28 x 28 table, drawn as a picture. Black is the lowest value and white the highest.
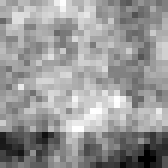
Stripes: none. Seam: horizontal, 80% of the way down, the top part higher. Ninth with the highest average: centre. Grain: blotchy.
